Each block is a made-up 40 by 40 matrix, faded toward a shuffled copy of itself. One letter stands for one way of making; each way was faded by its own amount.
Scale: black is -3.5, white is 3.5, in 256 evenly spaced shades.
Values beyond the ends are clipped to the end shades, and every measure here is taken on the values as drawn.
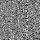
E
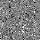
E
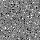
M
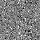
E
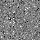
M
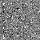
E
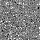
M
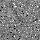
M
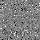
M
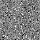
E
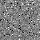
M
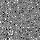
M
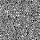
E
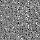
E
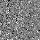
E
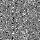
E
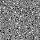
E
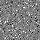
M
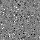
M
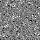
M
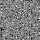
E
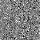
E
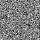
E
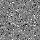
M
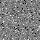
M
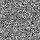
E
